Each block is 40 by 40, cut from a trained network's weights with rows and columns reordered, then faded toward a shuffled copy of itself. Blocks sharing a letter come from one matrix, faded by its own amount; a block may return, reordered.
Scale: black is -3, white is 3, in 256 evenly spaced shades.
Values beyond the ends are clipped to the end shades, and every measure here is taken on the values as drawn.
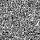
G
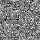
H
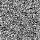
G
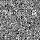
H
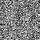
G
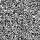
G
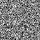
G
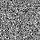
H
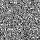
H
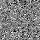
H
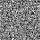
H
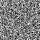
G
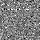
H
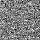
H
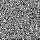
H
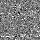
H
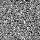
G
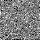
H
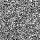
G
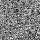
G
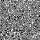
H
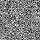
H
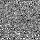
H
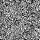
G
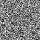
G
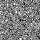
H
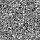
H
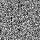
G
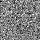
H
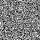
G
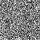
G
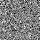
G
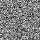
G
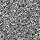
G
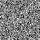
G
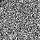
G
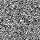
G
